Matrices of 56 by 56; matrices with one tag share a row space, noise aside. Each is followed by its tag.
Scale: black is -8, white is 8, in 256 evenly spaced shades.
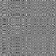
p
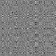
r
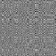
r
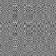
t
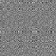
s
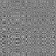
p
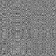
p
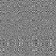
s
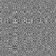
t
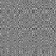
s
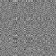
t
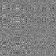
p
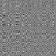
p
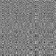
r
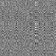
r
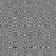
t
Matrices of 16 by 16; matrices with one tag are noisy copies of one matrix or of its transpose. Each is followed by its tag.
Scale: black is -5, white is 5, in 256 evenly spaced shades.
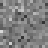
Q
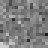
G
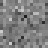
Q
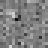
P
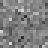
Q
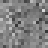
Q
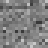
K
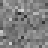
Q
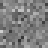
Q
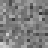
G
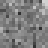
G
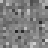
K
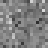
Q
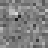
P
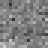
G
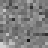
G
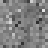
Q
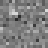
P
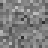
Q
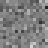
K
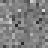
Q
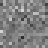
Q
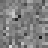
P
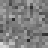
G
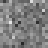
Q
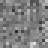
K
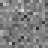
Q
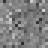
Q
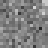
G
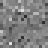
Q
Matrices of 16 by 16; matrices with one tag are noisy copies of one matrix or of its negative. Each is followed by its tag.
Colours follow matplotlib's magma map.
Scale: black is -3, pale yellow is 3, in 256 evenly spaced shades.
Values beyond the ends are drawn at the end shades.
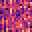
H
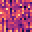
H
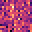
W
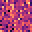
W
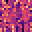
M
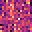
W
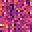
W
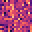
W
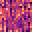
H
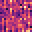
H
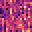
H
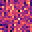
W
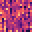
H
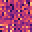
W
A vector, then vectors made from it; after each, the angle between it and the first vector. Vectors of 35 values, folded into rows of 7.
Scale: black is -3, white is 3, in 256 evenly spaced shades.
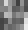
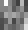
nearly parallel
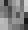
nearly opposite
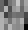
nearly opposite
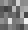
orthogonal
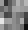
nearly opposite
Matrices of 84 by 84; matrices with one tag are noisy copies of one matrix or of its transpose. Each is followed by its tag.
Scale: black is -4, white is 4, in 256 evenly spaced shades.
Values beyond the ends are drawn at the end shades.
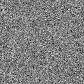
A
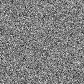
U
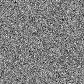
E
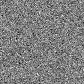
E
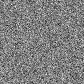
U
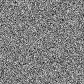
E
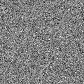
A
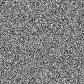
E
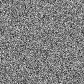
U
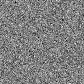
E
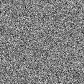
U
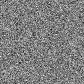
E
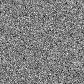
U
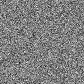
E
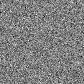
U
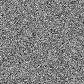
E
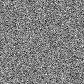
U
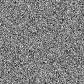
E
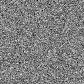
E
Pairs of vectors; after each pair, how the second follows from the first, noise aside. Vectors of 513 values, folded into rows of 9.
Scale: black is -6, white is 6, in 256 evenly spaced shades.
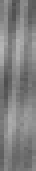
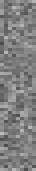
shuffled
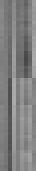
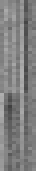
reversed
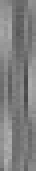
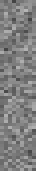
shuffled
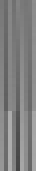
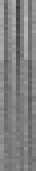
reversed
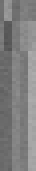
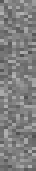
shuffled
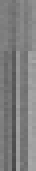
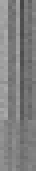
reversed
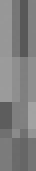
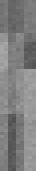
reversed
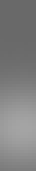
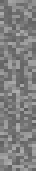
shuffled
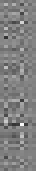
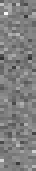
shuffled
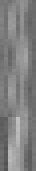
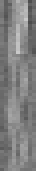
reversed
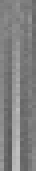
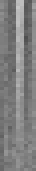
reversed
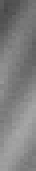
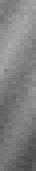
reversed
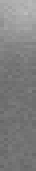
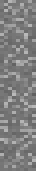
shuffled
